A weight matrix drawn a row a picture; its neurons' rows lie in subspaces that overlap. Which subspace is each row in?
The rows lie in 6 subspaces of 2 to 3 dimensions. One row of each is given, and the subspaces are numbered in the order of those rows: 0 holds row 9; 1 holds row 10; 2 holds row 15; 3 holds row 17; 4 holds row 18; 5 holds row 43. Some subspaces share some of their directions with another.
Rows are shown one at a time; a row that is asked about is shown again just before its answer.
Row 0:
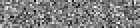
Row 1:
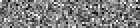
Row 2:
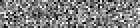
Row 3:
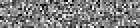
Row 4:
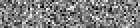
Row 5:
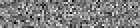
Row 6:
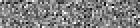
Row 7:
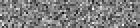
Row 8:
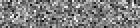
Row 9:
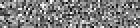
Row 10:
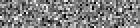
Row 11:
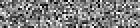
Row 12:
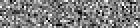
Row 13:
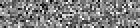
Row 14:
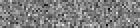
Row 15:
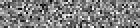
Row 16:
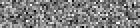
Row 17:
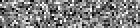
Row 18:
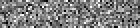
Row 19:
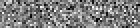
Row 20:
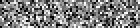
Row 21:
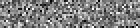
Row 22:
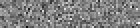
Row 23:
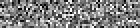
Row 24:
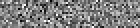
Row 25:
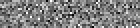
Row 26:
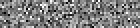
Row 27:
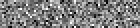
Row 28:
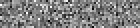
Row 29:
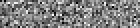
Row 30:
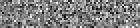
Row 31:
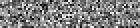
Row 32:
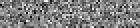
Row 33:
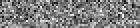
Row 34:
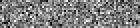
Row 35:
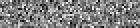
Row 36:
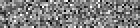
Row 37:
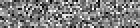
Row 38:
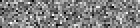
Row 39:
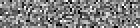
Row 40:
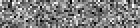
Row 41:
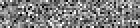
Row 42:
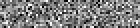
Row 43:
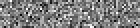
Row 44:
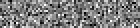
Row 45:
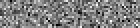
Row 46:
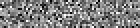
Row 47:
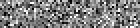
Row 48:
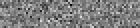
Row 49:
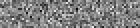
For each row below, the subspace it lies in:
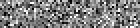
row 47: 3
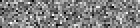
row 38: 3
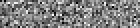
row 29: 3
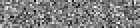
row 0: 2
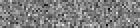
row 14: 5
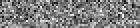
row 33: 2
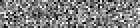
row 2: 4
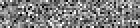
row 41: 4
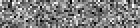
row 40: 2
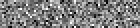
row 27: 5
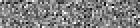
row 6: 3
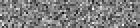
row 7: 1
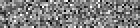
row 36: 4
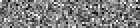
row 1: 4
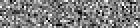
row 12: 5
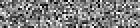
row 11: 4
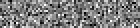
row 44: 5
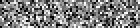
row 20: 3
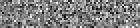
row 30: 0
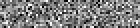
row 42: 4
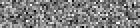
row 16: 2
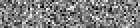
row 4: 0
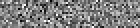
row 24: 3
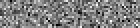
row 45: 5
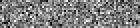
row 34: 4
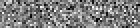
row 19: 0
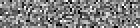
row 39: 5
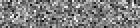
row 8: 2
